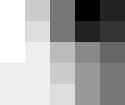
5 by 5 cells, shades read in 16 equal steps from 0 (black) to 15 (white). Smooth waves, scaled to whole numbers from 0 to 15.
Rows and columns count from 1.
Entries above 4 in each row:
3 3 5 5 5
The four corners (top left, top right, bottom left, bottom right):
15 2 14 7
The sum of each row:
36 40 54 56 57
